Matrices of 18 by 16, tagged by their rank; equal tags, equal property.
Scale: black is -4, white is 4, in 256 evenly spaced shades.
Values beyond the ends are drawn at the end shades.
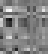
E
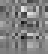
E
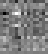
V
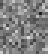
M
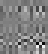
E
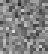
M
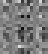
V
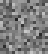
M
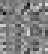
V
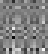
E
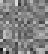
V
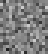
M
